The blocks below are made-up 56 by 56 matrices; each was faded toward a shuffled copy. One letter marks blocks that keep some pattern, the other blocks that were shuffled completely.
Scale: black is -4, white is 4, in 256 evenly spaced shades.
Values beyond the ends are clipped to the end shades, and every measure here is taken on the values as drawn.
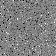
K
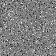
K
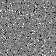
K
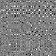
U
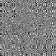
U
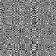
U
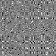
U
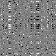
U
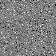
K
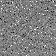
K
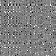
U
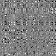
U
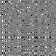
U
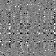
U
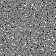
K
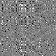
U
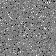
K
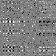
U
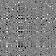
U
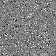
K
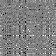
U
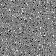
K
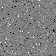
K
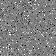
K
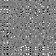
U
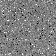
K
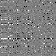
U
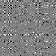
U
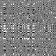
U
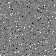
K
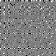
U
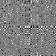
U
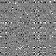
U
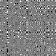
U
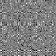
U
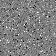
K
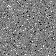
K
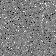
K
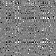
U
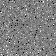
K
